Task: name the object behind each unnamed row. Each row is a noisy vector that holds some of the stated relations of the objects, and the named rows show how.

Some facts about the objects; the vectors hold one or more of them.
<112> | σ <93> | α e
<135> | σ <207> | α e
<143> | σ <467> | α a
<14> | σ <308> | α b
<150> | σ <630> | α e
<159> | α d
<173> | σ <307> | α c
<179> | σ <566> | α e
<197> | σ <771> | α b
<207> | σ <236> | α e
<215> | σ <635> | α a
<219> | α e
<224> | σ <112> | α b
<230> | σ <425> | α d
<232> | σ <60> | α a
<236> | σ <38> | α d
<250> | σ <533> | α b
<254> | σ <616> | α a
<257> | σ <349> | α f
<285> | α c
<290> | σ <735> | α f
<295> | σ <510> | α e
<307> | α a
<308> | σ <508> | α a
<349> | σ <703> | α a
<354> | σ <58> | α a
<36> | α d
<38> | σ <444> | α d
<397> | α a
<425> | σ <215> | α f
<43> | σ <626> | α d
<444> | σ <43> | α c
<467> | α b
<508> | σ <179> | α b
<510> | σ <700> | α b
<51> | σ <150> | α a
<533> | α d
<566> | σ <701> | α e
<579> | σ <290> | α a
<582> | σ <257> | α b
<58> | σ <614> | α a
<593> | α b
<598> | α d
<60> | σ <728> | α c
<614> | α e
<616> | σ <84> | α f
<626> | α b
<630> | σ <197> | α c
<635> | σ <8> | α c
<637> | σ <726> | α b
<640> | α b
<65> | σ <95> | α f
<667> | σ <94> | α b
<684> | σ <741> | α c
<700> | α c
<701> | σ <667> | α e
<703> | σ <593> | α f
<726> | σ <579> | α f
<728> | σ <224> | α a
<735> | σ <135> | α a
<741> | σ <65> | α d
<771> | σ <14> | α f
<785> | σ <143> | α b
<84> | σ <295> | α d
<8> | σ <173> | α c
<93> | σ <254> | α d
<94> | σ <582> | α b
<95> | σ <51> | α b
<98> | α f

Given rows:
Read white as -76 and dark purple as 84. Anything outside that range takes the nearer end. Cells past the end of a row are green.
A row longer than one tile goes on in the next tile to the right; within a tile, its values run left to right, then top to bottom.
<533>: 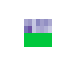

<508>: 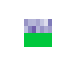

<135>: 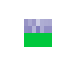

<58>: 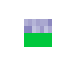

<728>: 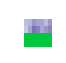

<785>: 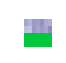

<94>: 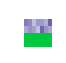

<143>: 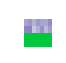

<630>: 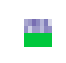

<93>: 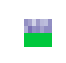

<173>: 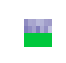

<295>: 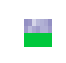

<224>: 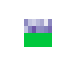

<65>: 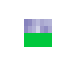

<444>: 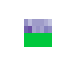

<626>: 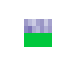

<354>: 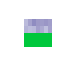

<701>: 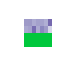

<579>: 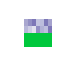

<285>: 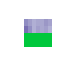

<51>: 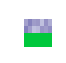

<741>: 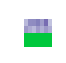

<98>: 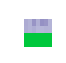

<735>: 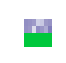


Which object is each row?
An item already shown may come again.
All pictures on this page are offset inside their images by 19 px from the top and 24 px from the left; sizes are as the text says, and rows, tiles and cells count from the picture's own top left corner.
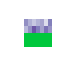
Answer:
<112>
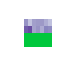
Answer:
<444>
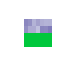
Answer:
<95>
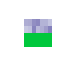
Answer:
<197>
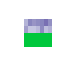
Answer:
<349>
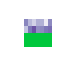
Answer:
<224>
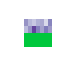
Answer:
<112>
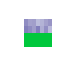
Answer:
<173>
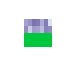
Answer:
<630>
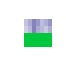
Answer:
<308>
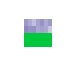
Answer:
<219>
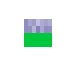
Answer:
<135>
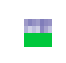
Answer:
<257>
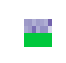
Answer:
<701>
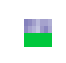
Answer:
<65>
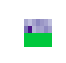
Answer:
<38>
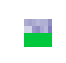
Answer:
<254>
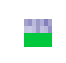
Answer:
<84>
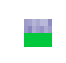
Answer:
<232>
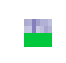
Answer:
<771>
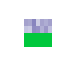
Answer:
<425>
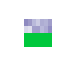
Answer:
<616>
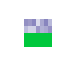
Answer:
<290>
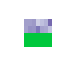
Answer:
<215>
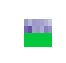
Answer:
<444>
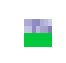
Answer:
<197>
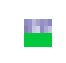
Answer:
<703>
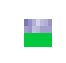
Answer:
<726>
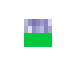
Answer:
<150>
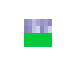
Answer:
<703>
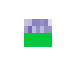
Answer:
<236>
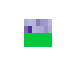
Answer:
<43>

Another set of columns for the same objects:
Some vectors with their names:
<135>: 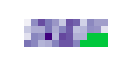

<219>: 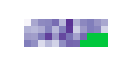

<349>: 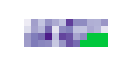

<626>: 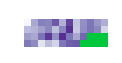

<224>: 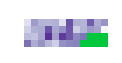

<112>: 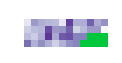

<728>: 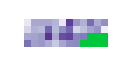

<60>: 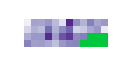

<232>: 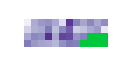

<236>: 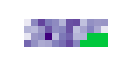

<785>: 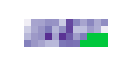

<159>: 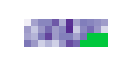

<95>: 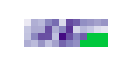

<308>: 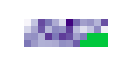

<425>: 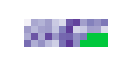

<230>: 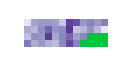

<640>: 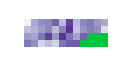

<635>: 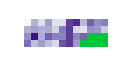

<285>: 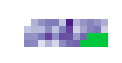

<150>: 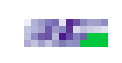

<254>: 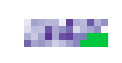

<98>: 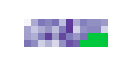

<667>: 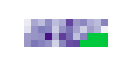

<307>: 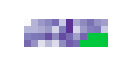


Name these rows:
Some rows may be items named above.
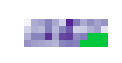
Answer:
<684>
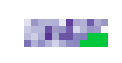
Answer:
<112>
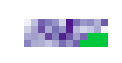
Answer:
<14>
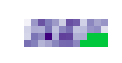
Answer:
<735>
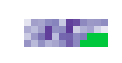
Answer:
<741>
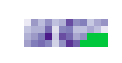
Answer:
<257>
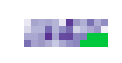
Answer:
<728>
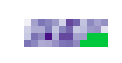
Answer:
<579>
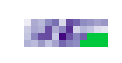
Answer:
<95>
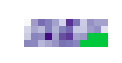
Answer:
<444>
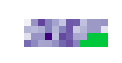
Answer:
<290>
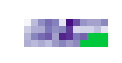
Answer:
<630>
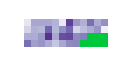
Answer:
<728>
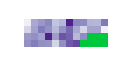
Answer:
<701>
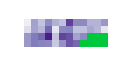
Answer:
<349>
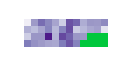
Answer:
<726>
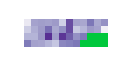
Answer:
<510>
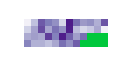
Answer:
<14>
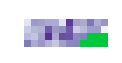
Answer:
<295>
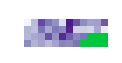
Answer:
<771>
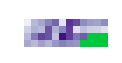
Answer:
<51>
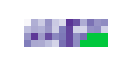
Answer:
<173>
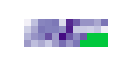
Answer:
<197>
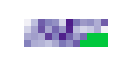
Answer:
<14>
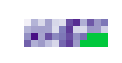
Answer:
<215>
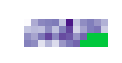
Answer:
<700>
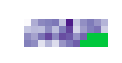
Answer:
<700>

